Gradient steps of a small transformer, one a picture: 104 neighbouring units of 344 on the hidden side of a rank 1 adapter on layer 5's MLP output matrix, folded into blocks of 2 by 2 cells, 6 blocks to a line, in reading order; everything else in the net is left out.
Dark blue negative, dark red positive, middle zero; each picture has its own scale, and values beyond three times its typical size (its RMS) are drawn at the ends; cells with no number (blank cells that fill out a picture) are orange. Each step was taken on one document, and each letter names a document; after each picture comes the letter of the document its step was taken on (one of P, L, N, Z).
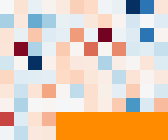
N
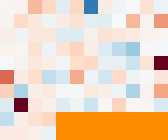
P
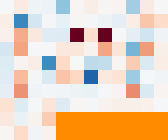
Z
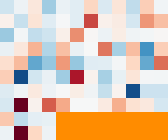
P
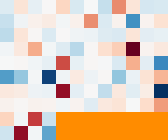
P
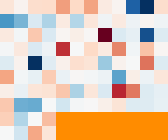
N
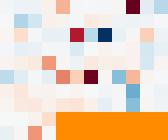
Z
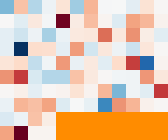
P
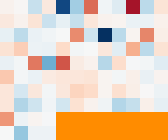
N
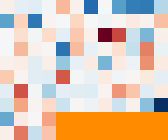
N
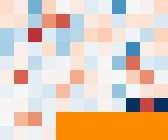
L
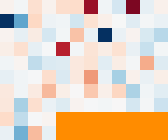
N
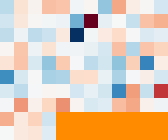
P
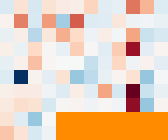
L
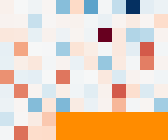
N
